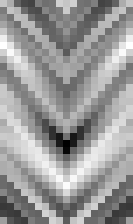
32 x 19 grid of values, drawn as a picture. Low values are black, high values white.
No single row or column stands out from its neighbours. The centre is the ninth with the lowest average. The values follow a bell shape. The left and right halves mirror each other.
